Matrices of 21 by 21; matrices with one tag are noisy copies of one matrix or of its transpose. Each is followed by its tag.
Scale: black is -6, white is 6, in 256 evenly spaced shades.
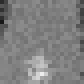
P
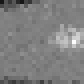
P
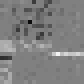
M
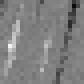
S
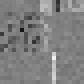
M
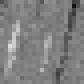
S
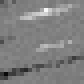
S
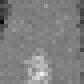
P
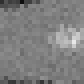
P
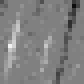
S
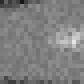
P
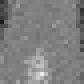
P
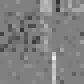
M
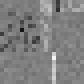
M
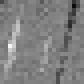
S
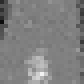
P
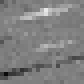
S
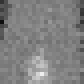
P
